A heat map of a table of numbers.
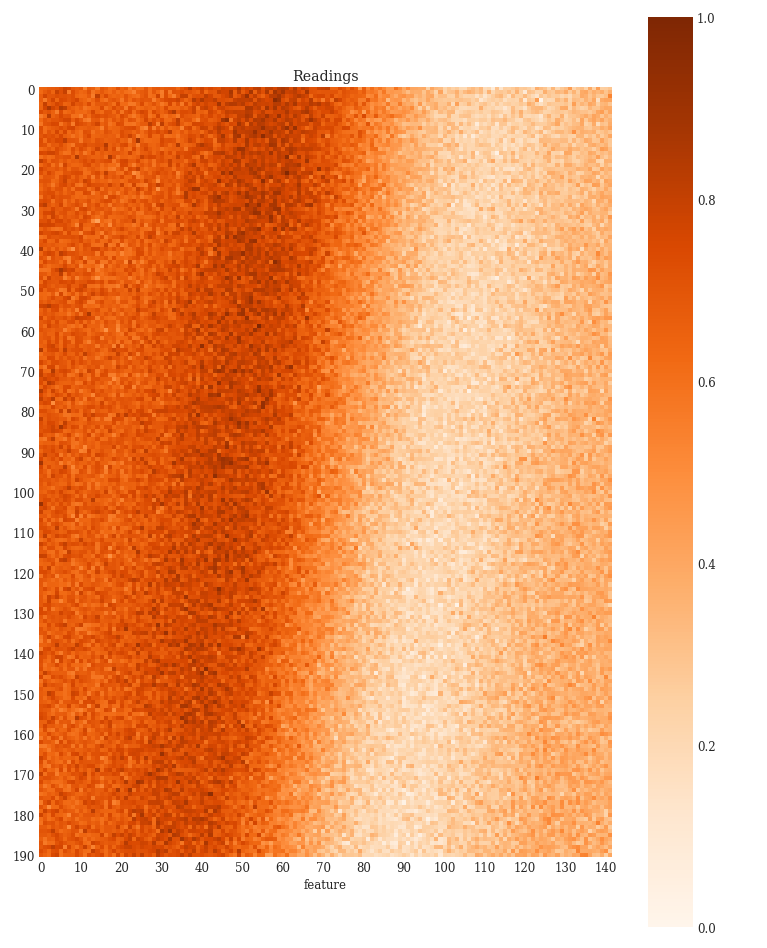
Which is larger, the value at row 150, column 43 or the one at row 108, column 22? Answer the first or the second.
the first
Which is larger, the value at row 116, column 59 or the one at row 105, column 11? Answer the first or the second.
the first
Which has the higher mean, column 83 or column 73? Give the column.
73
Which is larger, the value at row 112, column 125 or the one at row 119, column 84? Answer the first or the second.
the first
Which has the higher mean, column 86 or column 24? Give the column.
24
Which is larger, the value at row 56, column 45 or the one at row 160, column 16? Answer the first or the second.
the first
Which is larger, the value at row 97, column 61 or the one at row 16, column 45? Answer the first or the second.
the second
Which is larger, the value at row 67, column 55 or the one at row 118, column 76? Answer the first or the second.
the first
